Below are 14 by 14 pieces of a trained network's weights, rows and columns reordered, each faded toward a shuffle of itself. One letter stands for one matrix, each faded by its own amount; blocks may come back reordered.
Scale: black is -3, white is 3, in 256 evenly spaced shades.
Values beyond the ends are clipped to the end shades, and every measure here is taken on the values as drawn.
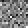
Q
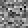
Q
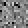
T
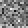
Q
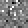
T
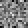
Q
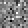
T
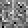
Q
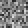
T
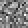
T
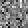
T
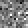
T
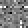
T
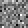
Q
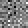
T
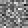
Q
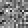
Q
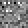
Q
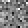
T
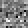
T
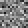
Q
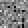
T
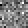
Q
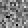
Q
